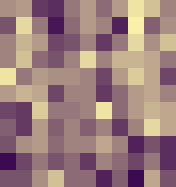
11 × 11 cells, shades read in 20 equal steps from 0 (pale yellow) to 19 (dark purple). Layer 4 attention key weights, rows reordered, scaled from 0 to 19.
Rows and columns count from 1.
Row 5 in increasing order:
1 3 6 7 7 8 8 9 10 14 14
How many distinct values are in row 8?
6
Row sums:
95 107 96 83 87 98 91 108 118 142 127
